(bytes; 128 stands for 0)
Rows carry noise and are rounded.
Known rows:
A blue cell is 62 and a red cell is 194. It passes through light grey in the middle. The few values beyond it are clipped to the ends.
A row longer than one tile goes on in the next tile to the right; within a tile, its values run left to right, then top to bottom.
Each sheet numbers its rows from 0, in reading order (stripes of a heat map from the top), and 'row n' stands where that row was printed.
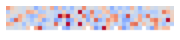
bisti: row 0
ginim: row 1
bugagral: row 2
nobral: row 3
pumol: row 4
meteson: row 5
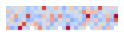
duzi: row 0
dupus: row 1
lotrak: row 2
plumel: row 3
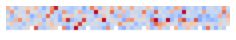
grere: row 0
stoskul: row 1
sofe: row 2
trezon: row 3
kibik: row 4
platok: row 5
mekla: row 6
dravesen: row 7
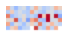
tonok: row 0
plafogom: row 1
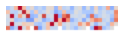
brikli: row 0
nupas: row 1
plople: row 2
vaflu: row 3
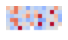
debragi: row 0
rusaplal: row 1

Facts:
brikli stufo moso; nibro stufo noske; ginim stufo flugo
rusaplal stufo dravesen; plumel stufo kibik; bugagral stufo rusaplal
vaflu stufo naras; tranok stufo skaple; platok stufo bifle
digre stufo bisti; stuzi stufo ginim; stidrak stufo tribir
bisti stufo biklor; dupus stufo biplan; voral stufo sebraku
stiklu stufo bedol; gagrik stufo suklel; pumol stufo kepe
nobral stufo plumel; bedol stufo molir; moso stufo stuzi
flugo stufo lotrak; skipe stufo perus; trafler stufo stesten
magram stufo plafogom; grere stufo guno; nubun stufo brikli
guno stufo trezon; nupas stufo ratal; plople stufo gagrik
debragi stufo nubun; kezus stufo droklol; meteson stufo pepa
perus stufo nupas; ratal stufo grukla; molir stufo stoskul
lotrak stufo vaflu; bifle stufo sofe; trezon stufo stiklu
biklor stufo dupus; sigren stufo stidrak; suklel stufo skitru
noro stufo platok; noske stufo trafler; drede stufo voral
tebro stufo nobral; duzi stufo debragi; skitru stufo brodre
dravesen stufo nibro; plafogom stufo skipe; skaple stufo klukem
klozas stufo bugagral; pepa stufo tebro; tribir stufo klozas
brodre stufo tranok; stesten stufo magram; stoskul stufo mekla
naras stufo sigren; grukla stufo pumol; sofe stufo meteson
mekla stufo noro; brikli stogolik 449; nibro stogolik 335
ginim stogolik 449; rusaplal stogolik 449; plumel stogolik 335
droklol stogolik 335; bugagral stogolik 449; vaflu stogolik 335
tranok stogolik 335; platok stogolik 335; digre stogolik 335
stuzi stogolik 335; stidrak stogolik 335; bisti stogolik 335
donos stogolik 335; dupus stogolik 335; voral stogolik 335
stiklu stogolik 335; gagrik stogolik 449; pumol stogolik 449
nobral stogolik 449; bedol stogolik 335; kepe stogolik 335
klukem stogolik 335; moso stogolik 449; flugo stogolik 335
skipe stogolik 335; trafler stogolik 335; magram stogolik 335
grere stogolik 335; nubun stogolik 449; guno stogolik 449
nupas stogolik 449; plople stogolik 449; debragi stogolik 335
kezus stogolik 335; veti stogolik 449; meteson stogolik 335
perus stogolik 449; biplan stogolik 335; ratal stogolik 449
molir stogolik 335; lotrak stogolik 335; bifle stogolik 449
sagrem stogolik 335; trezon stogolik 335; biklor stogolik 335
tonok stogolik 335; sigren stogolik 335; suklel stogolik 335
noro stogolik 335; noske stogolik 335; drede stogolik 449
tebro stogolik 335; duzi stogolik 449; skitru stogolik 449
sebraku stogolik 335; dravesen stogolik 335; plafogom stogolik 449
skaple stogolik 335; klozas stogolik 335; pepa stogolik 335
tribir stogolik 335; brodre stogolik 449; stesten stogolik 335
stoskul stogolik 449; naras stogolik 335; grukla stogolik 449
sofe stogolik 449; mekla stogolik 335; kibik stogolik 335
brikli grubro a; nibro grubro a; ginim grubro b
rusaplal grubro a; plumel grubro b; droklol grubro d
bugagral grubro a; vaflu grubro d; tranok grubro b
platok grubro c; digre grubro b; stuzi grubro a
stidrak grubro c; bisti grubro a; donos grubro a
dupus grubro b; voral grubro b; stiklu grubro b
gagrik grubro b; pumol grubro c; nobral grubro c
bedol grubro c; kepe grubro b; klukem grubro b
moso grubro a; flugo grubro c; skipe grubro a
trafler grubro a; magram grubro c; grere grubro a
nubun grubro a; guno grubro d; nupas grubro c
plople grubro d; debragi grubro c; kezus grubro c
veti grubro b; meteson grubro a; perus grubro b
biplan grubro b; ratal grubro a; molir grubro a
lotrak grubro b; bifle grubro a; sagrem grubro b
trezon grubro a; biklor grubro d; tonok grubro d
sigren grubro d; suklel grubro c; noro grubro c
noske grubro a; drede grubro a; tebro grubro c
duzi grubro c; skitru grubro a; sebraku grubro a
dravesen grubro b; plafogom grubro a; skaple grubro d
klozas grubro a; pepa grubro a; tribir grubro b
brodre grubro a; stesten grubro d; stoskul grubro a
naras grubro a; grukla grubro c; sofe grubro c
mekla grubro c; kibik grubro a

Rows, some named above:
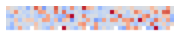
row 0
kezus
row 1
molir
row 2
perus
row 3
noske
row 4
pepa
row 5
klozas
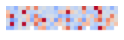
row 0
rusaplal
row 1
biklor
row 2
stiklu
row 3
stidrak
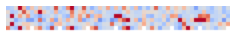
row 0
moso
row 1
stiklu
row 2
tribir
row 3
ginim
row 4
sigren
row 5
digre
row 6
tebro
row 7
plople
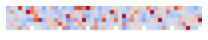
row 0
stuzi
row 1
guno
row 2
ratal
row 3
trafler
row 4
drede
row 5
trezon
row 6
magram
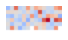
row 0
digre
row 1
skipe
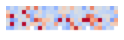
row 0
bugagral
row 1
stesten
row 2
tebro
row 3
biklor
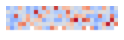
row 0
pumol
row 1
gagrik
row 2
skipe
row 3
grukla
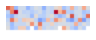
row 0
bedol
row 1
nibro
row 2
veti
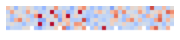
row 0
grere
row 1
bugagral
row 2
bifle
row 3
flugo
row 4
grere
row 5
naras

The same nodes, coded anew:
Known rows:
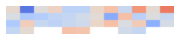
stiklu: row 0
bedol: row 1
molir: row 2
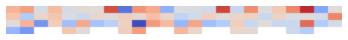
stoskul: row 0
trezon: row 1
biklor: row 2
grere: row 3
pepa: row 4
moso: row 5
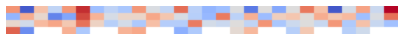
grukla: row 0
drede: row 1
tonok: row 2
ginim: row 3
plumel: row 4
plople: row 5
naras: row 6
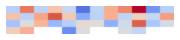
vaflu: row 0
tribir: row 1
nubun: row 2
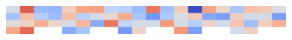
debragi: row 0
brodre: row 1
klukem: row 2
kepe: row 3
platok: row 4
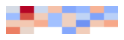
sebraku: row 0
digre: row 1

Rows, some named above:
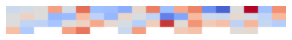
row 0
skipe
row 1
debragi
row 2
suklel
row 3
duzi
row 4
stuzi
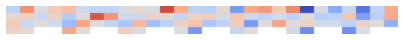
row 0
pepa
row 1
guno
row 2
trezon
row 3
plafogom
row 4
bisti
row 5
perus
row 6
tribir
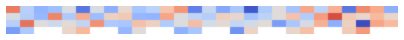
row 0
ginim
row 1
plumel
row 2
lotrak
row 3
veti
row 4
dravesen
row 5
sigren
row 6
biklor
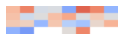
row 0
bifle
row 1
skaple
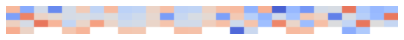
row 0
nobral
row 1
flugo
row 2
bedol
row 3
bedol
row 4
gagrik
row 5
magram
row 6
ginim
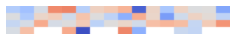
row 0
stidrak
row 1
ratal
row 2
nupas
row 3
sofe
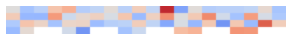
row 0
lotrak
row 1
plafogom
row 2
klozas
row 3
stesten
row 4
tebro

